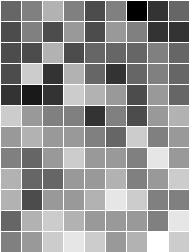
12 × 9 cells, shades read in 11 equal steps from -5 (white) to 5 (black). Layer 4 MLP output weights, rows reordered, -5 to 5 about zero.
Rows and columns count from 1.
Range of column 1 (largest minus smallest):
6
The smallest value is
-5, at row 12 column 8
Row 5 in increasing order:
-3 -2 -1 -1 1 2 3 3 4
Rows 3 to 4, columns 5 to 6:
1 1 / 1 3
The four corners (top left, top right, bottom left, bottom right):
1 1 0 -3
